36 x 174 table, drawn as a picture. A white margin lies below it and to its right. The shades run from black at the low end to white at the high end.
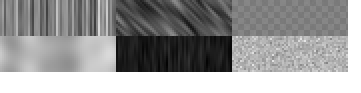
It is made of 2 by 3 panels. Panel 1,1: middling, streaked downward, strong in contrast. Panel 1,2: low, slanting down to the right. Panel 1,3: middling, checkered, faint in contrast. Panel 2,1: high, smooth. Panel 2,2: very low, streaked downward, faint in contrast. Panel 2,3: high, fine-grained.
